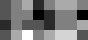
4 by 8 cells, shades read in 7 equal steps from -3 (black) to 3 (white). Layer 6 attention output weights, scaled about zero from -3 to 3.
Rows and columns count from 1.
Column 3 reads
1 0 -1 3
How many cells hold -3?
2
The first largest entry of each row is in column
3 2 8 3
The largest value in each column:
-1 1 3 0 1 2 2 1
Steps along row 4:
up up down up up same down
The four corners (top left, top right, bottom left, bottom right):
-1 0 -1 -1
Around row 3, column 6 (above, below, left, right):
0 2 -2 0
